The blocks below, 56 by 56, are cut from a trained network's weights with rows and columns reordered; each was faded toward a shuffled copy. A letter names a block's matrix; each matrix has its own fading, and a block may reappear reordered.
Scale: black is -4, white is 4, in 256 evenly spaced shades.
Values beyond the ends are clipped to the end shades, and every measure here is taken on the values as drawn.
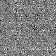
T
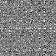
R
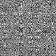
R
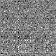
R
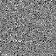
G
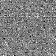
T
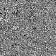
G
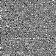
T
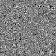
G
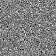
G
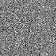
G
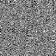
G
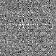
R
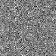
G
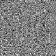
G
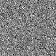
G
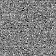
T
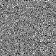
G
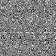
T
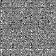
R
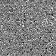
T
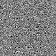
G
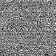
R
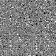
T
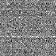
R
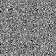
G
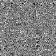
G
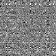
R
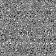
T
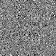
G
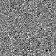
G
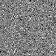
G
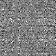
R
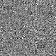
G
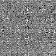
R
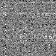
R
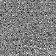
T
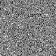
G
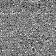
T
